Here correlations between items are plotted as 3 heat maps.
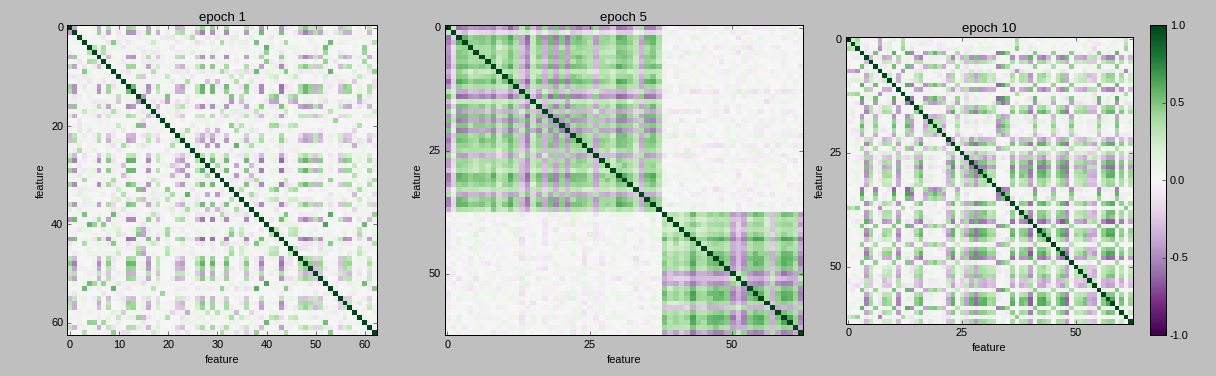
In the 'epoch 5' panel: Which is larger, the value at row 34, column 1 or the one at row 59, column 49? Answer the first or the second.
the second
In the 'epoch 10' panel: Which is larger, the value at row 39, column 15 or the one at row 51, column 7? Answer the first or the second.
the first
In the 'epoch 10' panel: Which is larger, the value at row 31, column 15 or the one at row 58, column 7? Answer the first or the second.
the first
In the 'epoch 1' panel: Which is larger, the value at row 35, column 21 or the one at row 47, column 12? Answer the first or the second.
the second
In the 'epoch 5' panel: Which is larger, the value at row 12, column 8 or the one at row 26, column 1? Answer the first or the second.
the first
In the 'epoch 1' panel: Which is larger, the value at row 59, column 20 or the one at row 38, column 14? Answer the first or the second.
the first
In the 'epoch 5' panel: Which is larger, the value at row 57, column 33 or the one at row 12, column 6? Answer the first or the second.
the second
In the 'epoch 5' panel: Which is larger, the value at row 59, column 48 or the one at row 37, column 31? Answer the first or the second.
the first
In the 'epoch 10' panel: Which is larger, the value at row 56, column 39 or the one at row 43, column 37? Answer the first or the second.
the first
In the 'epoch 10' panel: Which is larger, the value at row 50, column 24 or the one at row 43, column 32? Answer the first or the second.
the second
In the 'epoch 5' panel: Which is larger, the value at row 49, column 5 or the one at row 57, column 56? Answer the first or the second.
the first
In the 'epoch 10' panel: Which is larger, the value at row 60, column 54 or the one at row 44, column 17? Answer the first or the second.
the second
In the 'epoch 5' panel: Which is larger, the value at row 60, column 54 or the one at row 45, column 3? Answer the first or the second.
the first
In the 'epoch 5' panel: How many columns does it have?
63
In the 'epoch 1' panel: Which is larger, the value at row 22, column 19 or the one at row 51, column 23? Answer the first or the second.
the first
